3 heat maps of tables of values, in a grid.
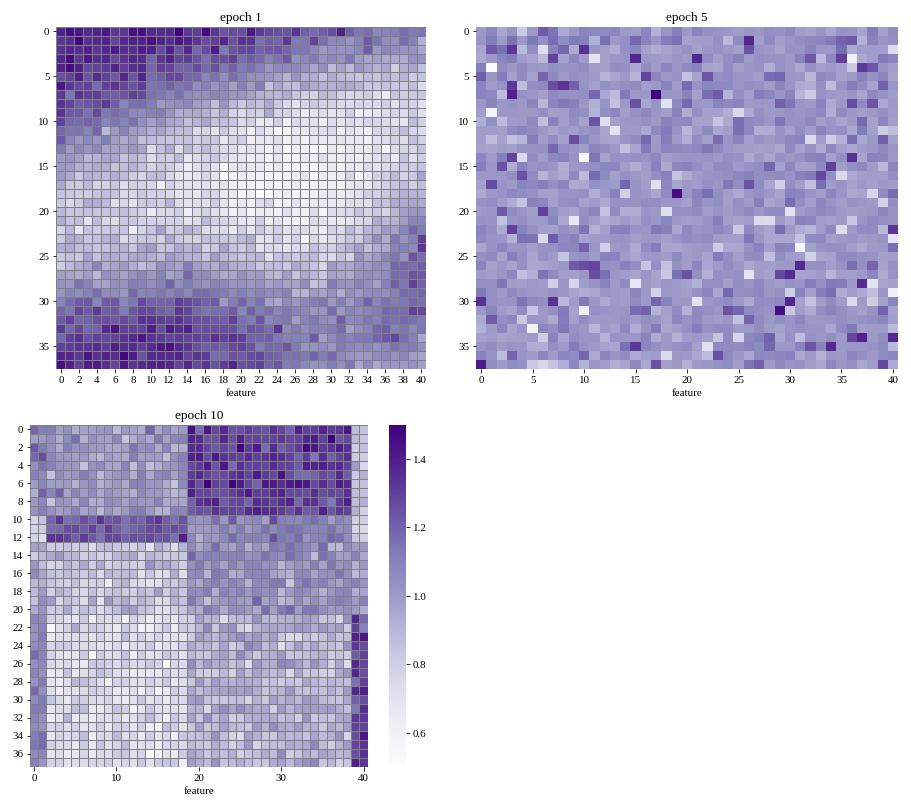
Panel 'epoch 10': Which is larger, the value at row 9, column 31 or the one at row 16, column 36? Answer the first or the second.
the first
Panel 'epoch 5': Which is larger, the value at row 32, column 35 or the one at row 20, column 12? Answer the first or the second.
the first
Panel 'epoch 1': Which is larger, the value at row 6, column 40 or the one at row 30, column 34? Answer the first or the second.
the second
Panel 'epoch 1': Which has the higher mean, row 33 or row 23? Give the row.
33
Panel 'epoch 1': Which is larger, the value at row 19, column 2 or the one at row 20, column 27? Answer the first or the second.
the first
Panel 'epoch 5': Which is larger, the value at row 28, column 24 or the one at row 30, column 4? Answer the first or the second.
the second
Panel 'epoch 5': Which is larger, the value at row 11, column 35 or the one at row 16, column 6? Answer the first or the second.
the first
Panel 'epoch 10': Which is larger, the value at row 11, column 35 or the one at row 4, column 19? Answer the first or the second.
the second
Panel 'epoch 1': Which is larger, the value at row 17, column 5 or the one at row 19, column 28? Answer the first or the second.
the first
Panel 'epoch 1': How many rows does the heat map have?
38
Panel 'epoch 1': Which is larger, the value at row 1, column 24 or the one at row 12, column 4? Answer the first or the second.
the first
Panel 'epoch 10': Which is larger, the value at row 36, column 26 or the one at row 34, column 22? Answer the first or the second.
the second
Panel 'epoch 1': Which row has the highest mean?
0
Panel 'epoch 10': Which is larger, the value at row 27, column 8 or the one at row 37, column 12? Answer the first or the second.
the first
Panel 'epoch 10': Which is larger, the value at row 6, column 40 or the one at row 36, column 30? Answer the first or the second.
the second
